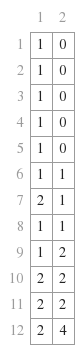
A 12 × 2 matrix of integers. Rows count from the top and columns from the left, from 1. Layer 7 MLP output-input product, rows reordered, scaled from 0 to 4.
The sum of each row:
1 1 1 1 1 2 3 2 3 4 4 6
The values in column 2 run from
0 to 4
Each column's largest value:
2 4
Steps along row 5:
down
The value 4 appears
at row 12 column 2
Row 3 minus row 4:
0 0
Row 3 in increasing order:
0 1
